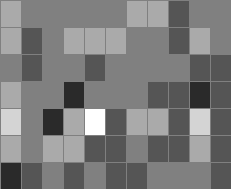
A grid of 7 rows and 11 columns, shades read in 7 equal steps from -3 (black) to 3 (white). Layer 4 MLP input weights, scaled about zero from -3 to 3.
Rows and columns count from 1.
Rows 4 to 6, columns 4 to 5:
-2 0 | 1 3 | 1 -1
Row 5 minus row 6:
1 0 -3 0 4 0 1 2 0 1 0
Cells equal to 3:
1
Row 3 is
0 -1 0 0 -1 0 0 0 0 -1 -1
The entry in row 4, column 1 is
1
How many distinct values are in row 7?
3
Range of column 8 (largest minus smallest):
2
